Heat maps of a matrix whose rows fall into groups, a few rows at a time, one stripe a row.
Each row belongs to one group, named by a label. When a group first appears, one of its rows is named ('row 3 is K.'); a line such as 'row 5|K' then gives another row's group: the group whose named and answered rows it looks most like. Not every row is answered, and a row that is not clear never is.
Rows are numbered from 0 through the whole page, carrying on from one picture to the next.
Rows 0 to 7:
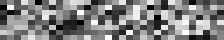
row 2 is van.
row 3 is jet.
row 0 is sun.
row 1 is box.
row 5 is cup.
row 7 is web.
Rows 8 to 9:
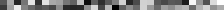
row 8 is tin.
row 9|cup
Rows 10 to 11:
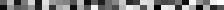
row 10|tin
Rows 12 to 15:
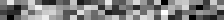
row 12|box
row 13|web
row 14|van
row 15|web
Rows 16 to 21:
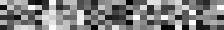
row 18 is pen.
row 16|sun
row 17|box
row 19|van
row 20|pen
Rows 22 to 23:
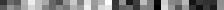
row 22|web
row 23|web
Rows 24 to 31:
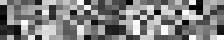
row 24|pen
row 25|web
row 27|box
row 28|sun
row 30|van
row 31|tin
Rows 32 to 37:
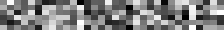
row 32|box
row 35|sun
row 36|van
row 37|pen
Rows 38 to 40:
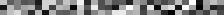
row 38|pen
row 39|jet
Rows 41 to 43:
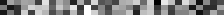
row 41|jet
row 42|web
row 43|web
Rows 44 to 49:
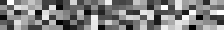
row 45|cup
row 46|tin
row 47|jet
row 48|cup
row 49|cup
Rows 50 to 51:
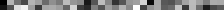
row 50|box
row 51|sun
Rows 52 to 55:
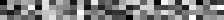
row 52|jet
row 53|tin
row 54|van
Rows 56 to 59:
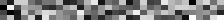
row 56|cup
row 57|box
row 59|tin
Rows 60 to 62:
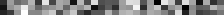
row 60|jet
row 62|sun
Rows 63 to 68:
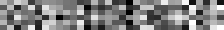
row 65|pen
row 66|cup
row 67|pen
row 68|tin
